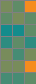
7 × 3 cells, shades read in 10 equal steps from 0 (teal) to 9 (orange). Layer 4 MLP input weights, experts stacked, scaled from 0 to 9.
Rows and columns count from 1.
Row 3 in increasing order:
0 0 3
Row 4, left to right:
1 3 1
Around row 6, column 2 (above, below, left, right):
2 2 4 9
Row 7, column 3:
3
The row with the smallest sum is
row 3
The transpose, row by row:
4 3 0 1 4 4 2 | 3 4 0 3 2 4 2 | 9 3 3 1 4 9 3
